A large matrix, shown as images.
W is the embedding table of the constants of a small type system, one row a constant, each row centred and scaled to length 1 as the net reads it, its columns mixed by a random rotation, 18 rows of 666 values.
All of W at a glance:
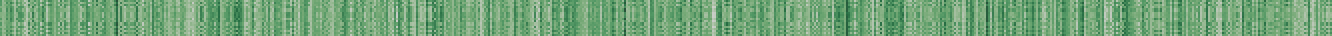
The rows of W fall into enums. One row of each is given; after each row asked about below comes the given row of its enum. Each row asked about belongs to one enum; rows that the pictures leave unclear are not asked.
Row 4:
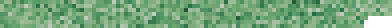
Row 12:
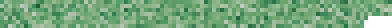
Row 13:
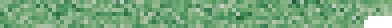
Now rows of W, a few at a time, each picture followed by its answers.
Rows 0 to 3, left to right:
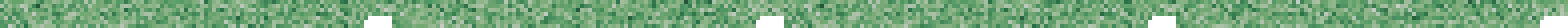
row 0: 12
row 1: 4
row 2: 12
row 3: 13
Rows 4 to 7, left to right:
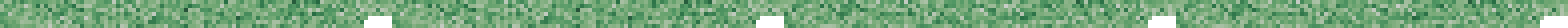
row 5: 4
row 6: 13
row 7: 13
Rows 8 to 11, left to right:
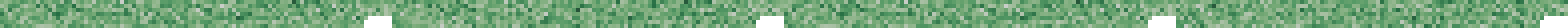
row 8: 13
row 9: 4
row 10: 13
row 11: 12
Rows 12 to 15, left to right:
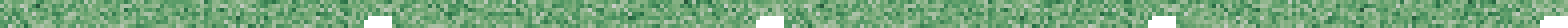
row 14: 12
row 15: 4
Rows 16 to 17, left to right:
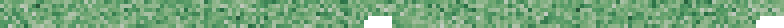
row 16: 12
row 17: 4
